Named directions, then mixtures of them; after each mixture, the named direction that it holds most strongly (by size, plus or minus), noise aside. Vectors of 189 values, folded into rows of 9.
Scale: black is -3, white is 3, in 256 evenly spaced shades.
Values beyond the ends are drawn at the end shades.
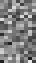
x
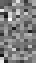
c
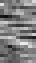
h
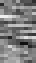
h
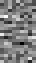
x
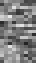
h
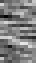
h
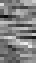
h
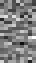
x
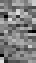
c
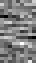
h
